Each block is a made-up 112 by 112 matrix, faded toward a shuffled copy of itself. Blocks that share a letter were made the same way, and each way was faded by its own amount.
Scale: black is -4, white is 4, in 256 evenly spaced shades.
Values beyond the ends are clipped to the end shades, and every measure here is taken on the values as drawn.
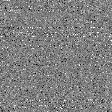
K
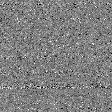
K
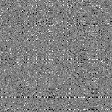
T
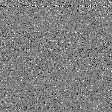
K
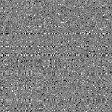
T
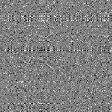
T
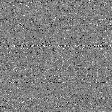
K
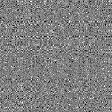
T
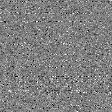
K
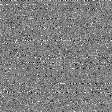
K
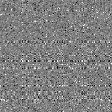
T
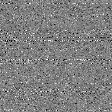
K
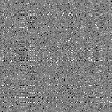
T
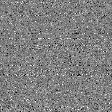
K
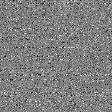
K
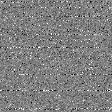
K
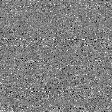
K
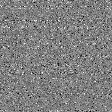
K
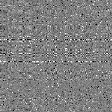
T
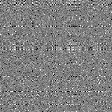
T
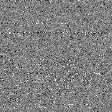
K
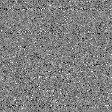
K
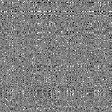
T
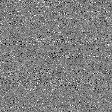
K
